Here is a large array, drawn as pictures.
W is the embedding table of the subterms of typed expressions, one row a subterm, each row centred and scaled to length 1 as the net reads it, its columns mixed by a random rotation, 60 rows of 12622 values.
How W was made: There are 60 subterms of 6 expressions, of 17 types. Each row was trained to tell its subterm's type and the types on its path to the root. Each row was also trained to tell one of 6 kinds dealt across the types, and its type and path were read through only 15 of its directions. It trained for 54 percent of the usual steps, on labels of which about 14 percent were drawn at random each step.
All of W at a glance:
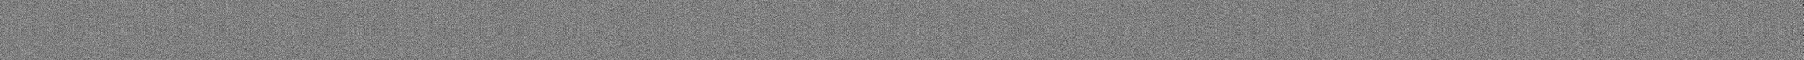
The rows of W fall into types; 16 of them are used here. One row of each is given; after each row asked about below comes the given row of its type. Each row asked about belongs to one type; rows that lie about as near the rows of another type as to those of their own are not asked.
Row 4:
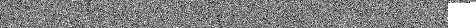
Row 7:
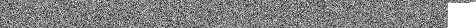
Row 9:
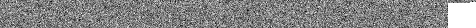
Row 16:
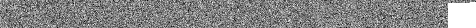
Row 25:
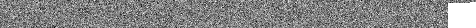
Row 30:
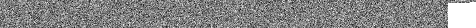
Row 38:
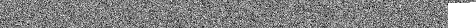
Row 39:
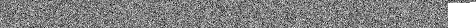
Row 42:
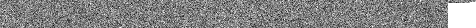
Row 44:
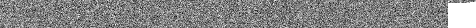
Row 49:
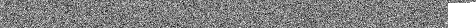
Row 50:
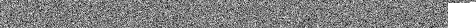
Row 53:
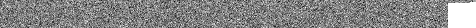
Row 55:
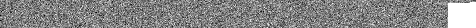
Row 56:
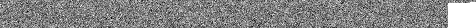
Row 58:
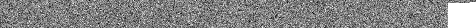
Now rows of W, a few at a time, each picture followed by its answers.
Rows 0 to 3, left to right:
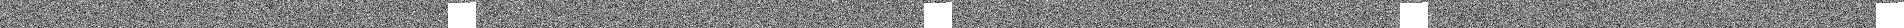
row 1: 49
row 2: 7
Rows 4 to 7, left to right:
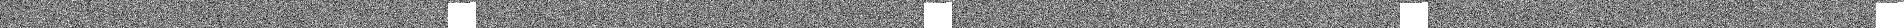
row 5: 4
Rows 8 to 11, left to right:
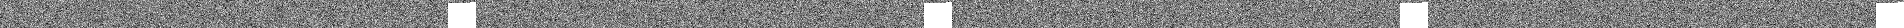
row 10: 4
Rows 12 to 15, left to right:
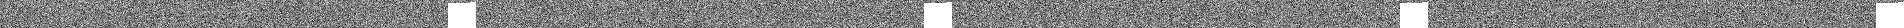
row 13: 49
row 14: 39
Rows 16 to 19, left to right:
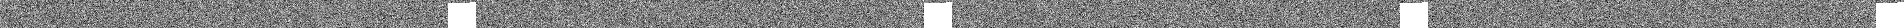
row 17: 9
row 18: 42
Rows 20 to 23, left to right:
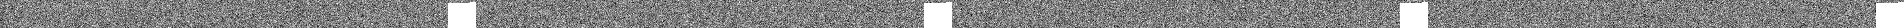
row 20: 55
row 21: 53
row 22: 30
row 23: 9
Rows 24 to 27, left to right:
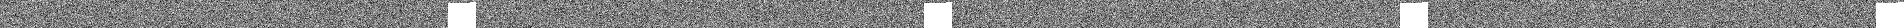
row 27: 56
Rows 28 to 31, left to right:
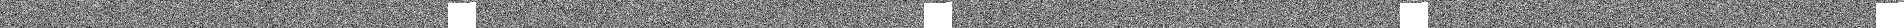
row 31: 38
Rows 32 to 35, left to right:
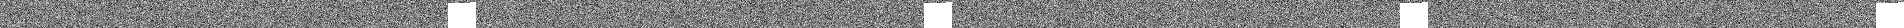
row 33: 49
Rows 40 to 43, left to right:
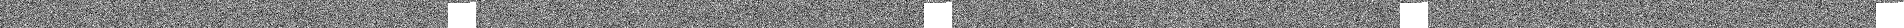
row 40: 55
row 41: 44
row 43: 53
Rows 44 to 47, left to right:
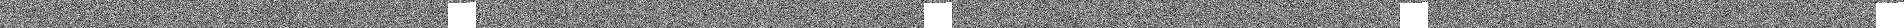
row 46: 39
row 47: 4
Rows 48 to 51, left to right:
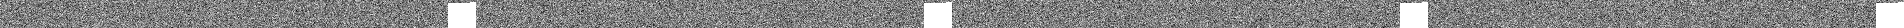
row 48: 9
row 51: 53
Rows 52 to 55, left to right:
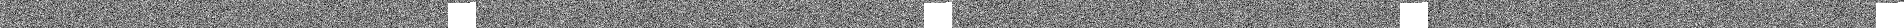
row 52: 39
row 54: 16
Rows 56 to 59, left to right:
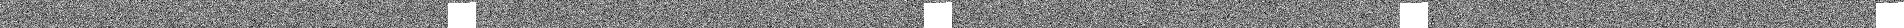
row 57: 56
